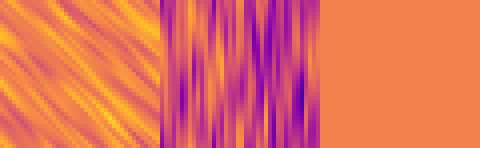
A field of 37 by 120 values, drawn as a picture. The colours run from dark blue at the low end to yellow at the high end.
It is made of 1 by 3 panels. Panel 1,1: high, slanting down to the right. Panel 1,2: middling, streaked downward, strong in contrast. Panel 1,3: high, flat.
